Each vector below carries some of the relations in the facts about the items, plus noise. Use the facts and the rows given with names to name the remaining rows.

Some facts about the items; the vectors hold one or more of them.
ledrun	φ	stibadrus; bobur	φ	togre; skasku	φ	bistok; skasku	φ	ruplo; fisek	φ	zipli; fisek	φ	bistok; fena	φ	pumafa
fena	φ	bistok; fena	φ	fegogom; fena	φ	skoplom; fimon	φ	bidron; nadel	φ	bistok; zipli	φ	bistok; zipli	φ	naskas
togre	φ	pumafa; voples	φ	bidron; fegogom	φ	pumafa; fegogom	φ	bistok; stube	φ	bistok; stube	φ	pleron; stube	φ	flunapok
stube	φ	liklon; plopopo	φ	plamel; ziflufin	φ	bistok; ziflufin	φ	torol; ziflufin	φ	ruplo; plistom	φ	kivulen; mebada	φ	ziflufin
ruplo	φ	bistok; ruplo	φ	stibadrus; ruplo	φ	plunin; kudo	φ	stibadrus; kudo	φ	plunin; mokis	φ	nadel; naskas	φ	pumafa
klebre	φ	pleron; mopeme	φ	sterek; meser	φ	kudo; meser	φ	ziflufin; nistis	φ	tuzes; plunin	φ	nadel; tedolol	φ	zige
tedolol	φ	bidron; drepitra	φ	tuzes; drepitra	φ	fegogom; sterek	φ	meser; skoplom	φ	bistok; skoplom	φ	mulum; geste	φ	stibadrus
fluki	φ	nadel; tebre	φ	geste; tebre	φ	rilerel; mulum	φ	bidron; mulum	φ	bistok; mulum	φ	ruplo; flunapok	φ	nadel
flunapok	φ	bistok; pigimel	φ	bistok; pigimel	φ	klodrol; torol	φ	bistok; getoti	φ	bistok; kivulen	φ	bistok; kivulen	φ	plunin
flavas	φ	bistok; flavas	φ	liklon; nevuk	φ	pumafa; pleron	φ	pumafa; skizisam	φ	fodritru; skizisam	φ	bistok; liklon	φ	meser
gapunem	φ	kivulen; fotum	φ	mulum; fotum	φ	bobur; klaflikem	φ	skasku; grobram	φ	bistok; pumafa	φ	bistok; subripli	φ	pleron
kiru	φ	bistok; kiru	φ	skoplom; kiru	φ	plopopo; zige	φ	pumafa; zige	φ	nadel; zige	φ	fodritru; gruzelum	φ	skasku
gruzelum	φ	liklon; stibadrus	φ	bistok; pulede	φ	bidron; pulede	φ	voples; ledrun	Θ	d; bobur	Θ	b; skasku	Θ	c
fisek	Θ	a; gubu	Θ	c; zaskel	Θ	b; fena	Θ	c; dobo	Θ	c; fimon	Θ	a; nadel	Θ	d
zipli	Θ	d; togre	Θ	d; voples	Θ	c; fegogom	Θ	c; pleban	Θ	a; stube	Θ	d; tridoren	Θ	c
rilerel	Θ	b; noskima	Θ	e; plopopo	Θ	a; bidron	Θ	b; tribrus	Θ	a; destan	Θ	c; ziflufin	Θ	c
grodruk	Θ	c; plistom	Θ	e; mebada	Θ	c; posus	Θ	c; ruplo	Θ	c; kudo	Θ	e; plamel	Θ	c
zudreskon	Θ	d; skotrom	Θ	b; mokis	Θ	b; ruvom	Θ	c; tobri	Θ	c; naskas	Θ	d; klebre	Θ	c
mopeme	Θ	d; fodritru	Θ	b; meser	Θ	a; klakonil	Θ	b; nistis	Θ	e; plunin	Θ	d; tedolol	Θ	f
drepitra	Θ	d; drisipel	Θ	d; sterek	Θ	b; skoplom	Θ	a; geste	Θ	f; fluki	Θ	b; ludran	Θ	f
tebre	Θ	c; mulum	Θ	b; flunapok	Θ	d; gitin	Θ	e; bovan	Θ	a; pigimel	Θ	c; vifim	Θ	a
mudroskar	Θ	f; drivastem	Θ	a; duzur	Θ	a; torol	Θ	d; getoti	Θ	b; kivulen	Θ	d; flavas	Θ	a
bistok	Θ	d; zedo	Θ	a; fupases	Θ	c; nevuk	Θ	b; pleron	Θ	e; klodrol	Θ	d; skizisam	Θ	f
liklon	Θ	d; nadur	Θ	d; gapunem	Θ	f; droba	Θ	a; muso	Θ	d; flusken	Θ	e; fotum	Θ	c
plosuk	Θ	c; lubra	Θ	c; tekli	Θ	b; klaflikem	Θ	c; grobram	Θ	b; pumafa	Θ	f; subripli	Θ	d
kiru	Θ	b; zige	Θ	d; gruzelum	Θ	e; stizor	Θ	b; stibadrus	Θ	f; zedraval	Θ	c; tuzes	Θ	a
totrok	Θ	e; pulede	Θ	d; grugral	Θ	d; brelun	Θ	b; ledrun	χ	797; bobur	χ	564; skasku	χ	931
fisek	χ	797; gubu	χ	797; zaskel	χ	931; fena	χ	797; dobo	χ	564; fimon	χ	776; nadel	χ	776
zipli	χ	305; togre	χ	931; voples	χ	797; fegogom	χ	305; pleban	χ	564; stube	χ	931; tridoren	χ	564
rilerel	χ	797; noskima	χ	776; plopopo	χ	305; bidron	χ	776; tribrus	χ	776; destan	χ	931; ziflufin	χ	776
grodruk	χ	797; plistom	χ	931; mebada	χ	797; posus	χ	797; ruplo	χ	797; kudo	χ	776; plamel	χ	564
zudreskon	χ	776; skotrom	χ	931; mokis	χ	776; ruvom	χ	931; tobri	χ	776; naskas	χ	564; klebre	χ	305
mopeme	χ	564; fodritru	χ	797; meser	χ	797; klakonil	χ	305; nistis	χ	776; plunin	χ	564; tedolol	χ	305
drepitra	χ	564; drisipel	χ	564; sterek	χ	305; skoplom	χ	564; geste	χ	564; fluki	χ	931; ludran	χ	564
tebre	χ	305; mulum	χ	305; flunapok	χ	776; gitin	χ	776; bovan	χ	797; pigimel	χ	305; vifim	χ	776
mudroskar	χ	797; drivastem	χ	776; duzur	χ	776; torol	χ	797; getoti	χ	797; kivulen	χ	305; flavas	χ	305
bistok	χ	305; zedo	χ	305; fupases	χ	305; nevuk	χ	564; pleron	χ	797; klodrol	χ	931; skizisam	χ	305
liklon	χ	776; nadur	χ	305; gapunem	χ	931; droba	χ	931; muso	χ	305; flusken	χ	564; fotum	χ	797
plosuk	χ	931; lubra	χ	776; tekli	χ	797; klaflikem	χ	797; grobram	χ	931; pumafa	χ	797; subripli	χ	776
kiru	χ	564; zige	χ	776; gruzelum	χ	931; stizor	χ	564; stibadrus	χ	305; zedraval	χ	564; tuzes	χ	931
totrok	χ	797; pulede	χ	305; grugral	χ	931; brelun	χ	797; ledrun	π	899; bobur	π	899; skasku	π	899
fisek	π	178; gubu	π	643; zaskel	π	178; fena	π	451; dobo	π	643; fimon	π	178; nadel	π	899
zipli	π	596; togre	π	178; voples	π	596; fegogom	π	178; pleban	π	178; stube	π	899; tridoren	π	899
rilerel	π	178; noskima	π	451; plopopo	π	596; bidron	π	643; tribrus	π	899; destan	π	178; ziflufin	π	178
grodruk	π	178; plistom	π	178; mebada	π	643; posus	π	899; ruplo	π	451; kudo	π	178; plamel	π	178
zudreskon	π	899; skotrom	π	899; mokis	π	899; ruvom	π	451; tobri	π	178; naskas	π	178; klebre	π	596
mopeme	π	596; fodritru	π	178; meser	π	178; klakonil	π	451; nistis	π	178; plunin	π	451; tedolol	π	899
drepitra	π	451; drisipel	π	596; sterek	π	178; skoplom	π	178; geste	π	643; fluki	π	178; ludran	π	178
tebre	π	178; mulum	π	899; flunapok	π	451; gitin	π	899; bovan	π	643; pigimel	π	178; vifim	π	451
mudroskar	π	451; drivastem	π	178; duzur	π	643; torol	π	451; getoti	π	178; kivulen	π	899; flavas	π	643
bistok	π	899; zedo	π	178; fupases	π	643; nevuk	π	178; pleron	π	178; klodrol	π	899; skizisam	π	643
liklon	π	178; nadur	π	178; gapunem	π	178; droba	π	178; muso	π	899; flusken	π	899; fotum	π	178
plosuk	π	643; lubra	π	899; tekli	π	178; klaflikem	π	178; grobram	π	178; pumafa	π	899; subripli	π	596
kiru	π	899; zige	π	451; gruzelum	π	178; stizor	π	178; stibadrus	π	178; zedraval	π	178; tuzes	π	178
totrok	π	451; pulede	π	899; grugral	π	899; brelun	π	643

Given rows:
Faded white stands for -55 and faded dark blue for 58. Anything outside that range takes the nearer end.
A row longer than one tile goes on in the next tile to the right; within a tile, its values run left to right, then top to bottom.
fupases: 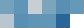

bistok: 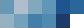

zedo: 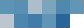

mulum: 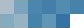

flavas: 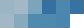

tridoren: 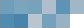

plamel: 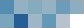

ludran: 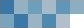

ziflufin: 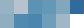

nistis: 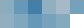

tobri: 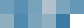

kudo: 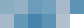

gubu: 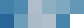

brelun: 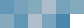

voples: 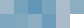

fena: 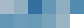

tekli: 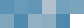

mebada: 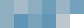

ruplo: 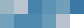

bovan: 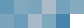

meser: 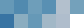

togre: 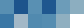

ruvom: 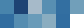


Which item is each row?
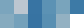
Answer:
flunapok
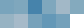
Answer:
subripli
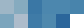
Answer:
kivulen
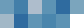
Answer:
destan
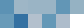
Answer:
dobo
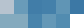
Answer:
fegogom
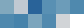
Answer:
skoplom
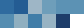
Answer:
nadur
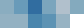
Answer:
zige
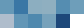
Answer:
klakonil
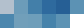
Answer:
skasku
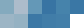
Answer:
zipli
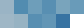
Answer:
plopopo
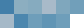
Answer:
mudroskar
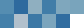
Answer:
pulede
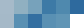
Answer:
pigimel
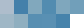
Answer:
klebre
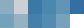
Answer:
nadel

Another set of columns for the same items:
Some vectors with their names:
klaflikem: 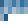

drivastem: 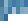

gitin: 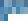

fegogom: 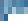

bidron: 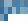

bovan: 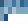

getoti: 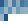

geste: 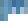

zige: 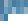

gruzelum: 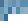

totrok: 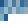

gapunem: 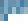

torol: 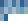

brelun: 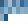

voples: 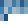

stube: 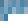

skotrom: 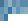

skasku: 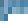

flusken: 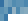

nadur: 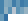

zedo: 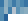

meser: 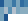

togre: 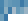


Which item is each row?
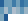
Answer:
fena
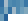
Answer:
fimon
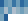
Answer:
ruplo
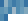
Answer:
tribrus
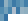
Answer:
kudo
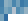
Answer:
skizisam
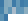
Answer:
bistok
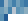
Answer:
flavas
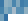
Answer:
tedolol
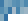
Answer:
nevuk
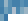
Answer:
liklon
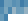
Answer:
grugral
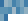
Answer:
mokis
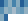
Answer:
pumafa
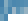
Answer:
plunin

